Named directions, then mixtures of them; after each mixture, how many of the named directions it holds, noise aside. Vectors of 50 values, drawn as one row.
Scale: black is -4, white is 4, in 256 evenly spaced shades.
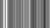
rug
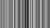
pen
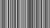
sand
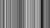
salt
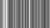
two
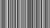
one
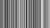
three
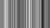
three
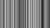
two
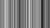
three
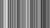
three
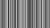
one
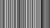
three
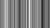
three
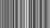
one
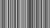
one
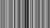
one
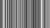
three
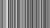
three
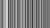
three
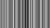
one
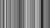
one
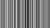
two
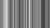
three
